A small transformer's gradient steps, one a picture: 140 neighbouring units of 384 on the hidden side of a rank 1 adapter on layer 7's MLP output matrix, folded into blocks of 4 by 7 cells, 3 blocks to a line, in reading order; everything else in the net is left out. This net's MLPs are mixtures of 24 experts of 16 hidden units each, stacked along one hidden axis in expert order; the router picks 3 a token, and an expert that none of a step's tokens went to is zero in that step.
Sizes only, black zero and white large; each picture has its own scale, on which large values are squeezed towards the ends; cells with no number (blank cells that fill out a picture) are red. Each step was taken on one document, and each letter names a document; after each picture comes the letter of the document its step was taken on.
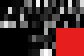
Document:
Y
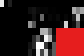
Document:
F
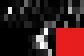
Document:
Y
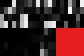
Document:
Y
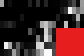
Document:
F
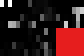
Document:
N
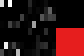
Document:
N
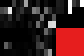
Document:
Y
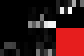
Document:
F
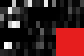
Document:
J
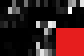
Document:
F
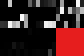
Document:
N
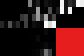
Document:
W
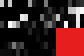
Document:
N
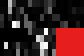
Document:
J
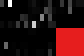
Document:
N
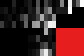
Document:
Y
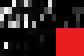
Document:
J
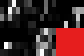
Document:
J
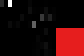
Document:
N
